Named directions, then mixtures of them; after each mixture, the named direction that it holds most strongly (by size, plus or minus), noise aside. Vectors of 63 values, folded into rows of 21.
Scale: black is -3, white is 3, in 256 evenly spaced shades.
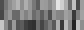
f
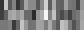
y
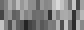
f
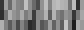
f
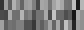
f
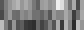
f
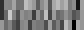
f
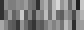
f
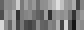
f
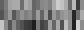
f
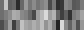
y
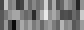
y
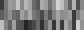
f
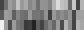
f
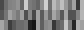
f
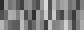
y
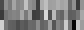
f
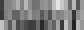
f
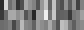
y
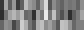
y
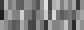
y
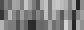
f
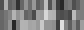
y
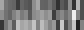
f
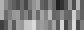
f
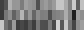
f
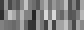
y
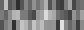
y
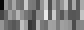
y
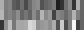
f
